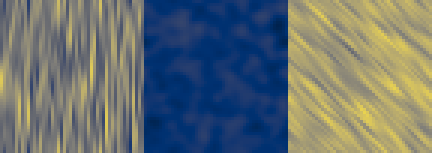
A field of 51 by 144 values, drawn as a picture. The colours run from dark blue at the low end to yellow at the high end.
The table splits into one row of 3 panels. Panel 1,1: middling, streaked downward, strong in contrast. Panel 1,2: very low, blotchy, faint in contrast. Panel 1,3: high, slanting down to the right.
